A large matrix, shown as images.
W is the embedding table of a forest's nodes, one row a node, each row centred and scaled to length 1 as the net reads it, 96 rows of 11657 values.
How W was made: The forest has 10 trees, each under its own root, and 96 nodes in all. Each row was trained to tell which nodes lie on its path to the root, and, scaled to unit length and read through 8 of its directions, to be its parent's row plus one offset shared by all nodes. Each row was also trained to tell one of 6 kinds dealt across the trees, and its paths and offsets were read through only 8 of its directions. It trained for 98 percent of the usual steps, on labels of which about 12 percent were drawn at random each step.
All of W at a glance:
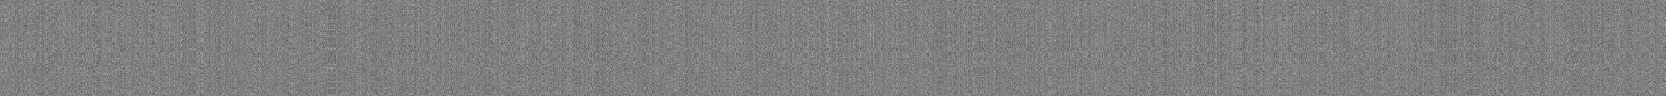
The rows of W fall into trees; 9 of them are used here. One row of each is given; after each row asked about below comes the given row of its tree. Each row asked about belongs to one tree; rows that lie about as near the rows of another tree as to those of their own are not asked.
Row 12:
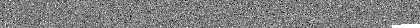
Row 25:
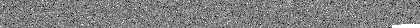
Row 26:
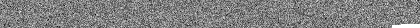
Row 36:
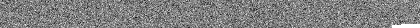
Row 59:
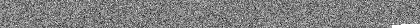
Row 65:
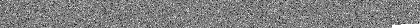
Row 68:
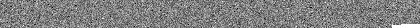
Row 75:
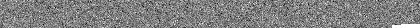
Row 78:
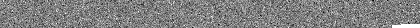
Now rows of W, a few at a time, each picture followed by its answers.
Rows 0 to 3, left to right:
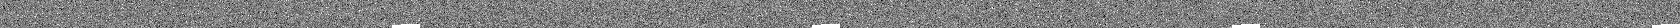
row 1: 78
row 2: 36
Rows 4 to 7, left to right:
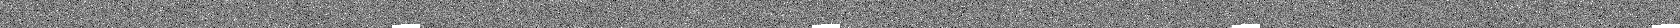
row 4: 25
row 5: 25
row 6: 75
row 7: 75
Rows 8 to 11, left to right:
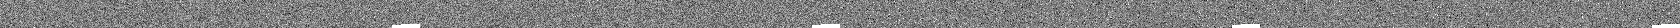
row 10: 25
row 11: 12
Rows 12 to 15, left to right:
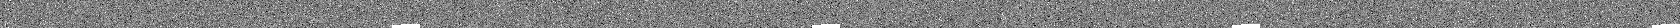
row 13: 12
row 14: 75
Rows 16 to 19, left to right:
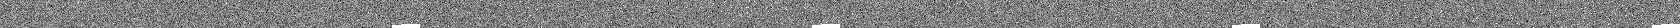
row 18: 26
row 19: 75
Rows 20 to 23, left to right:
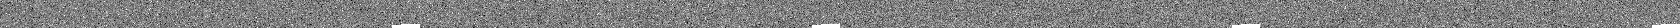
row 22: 12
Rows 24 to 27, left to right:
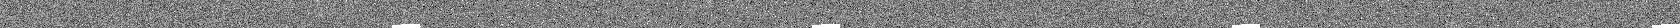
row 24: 78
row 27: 12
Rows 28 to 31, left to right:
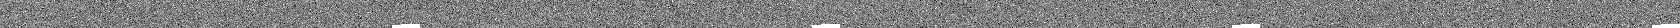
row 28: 26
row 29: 68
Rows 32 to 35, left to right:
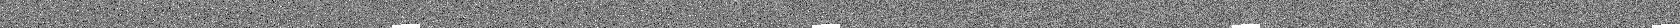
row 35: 12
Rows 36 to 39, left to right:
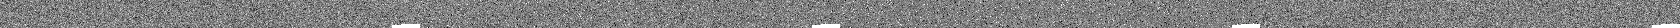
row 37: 26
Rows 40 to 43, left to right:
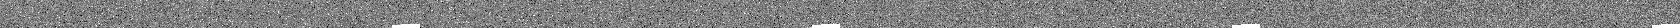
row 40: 78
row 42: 12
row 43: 25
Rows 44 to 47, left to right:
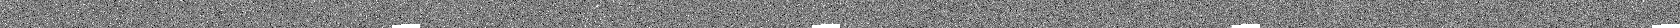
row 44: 75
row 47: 12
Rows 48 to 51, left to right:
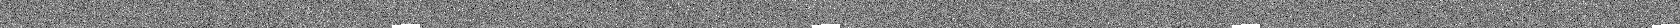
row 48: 68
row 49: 68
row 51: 75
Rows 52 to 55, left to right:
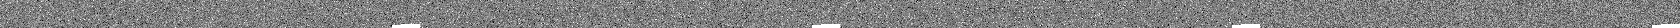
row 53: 78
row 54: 78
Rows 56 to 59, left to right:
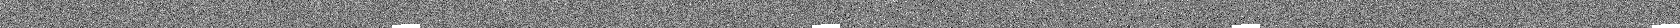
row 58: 75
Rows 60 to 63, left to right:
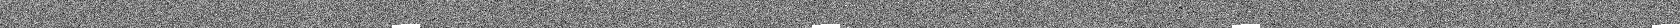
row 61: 78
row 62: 25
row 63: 25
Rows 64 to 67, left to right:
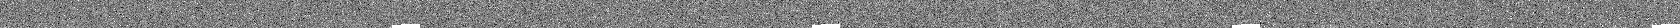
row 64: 36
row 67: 68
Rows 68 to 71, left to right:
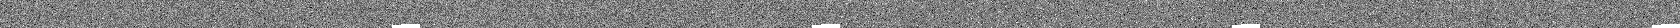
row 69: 36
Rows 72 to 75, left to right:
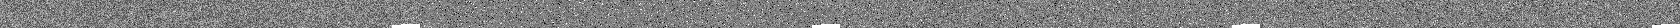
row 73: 36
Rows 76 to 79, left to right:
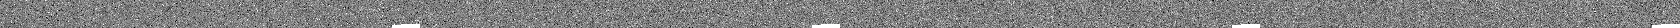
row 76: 25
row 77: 12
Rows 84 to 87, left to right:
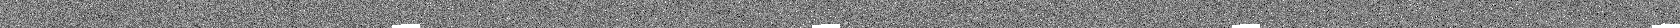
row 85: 25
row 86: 78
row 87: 36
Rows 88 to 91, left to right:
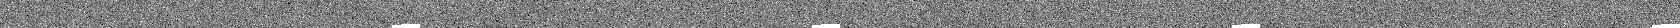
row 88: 36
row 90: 75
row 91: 78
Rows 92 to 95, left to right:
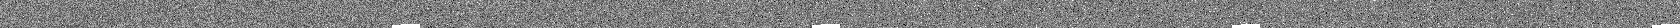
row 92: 78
